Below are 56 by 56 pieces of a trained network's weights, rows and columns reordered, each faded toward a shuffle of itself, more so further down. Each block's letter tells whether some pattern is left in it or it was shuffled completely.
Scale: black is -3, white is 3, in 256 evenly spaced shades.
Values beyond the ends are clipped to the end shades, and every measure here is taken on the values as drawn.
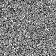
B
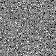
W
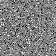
B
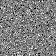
B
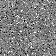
B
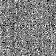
W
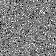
B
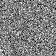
B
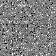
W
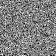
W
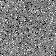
B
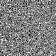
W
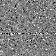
W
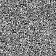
W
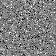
B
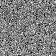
B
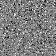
W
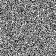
B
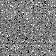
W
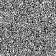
W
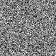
B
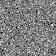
B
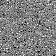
B
